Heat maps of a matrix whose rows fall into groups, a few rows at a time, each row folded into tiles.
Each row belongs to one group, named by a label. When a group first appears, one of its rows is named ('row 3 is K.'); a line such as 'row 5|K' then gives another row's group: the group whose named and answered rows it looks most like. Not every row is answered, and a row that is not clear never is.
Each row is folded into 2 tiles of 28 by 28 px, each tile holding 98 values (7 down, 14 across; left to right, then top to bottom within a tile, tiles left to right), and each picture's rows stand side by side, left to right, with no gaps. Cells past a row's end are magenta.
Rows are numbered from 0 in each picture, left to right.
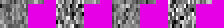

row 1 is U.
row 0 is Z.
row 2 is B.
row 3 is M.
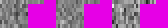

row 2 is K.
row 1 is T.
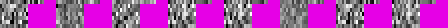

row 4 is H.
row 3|H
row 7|H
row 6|B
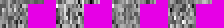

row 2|K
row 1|K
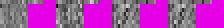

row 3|B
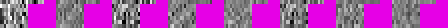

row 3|T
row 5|B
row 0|K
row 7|U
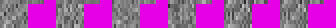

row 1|H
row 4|T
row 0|T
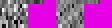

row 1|T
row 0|H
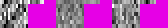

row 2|K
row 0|M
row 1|U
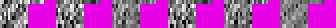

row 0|M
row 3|H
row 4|B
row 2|B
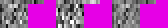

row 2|B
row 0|B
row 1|U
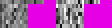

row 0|B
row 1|K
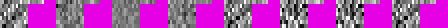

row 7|M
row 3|U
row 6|U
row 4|M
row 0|M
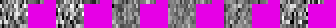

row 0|H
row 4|B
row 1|H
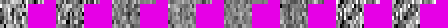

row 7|M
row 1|B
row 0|K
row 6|M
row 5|Z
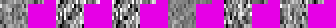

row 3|T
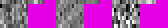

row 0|Z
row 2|U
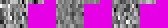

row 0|K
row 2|U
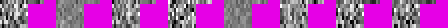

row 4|Z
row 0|H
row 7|H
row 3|M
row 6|H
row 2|H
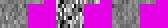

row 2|Z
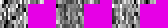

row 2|K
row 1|Z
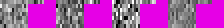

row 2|M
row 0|K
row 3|T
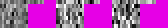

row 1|K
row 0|B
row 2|U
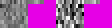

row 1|U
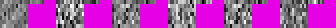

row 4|B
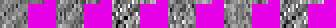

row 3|U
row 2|M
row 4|K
